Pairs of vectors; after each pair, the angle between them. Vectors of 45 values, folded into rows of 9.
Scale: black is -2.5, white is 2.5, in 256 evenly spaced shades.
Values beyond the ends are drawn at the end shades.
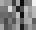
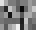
partly aligned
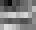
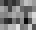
partly aligned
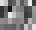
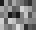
partly opposed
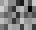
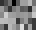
orthogonal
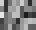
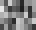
orthogonal
